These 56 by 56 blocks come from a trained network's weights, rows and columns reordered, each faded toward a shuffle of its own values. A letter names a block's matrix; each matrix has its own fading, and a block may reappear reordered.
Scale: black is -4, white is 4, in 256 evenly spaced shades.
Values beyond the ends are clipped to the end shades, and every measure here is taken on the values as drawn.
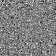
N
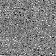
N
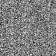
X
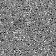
N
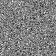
X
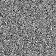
X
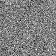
X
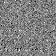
X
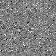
N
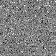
N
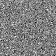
X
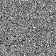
X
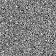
X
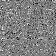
N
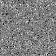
N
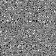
N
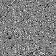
N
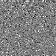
N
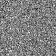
X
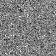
X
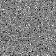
N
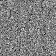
X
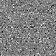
N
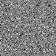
N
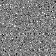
N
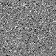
N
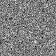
X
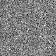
X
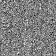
X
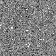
X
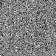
X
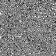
N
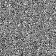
X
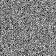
X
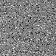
N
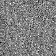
X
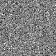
X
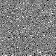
N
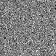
X
